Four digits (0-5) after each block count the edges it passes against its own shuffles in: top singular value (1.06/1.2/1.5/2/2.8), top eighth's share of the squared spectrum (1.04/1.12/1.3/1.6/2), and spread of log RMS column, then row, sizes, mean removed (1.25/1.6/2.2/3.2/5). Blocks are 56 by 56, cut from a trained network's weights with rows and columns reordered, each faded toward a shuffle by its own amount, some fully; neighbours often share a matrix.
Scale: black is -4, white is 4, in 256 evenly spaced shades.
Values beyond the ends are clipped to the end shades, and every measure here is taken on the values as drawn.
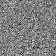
2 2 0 0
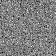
0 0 0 0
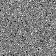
0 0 0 0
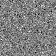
1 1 0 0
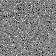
0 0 0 0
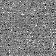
2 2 1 0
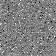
0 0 0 0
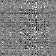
3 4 3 1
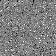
0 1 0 0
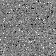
0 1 0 0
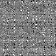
3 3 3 0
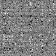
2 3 2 0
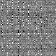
3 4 3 0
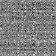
3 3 3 1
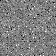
0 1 0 0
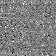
1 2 1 0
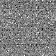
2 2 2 0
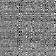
3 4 3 0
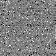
1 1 1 0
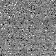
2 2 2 0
